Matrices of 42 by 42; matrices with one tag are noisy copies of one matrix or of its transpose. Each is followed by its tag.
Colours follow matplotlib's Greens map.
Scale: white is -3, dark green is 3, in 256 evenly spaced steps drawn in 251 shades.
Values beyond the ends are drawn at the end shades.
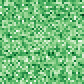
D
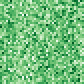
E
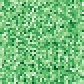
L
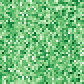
E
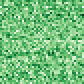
D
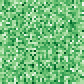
L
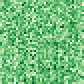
L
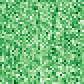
D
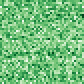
D
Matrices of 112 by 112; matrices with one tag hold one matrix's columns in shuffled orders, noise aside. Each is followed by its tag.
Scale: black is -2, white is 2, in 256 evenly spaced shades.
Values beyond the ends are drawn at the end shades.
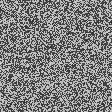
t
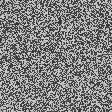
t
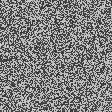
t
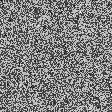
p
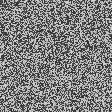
t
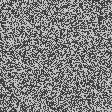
p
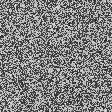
p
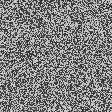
p
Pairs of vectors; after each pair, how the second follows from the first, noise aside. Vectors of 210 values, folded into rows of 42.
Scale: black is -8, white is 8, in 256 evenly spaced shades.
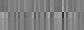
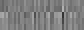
copied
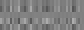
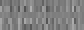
sign-scrambled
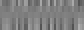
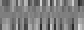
scaled up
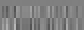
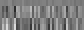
scaled up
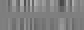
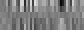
scaled up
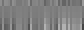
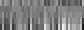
scaled up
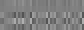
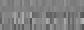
sign-scrambled
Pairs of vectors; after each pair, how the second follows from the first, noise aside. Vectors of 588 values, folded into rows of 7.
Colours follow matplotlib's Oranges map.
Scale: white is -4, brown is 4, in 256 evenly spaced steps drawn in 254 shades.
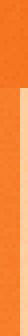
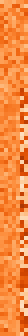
sign-scrambled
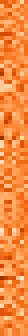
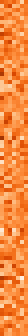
copied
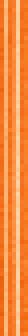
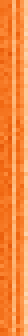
wrapped around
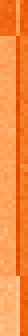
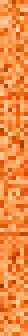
shuffled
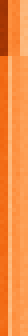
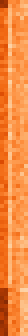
wrapped around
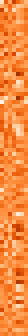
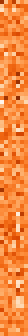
sign-scrambled
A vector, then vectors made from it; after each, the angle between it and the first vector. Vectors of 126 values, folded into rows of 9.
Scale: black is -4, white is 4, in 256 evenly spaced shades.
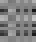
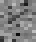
orthogonal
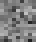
partly opposed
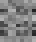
nearly parallel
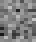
partly aligned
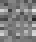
nearly opposite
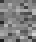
partly opposed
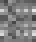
nearly opposite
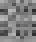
nearly parallel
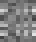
nearly opposite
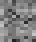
partly opposed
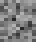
partly aligned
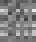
nearly opposite
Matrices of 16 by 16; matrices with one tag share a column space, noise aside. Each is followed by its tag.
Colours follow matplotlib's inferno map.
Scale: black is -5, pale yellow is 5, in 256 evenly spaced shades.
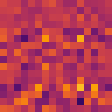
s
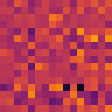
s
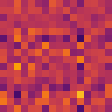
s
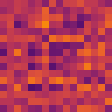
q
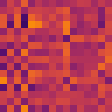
q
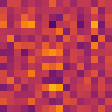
q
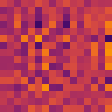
q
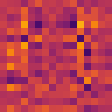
q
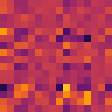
s
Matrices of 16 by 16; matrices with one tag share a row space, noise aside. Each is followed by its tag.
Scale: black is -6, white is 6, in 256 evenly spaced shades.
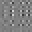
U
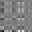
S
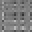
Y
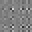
U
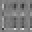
Y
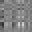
S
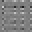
Y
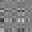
S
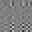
U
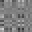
S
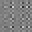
U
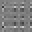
Y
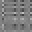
Y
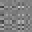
S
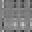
Y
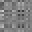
S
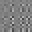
U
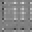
Y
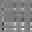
Y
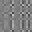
U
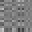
S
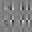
U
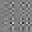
U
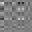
S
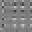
Y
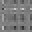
Y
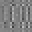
U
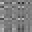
S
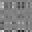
S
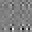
U
